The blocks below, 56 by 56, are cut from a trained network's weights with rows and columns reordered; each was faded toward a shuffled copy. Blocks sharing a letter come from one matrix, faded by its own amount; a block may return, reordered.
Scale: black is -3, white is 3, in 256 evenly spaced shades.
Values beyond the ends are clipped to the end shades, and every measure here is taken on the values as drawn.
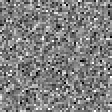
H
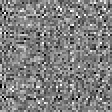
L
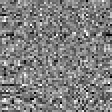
L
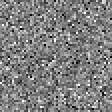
H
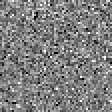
H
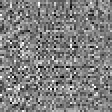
L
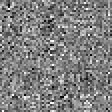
L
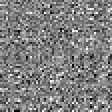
L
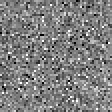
H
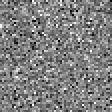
H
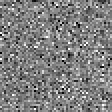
H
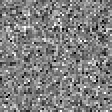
H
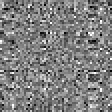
L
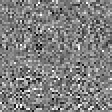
L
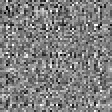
L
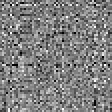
L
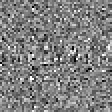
L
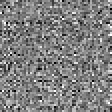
L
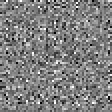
L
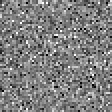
H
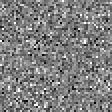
H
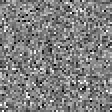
H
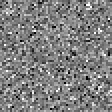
H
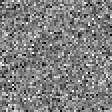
H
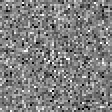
H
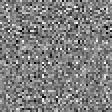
L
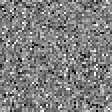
H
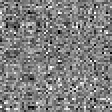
L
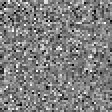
H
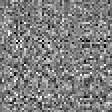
L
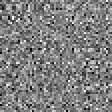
L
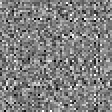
L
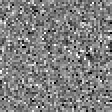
H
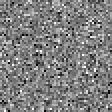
H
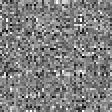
L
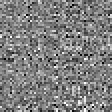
L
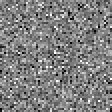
H
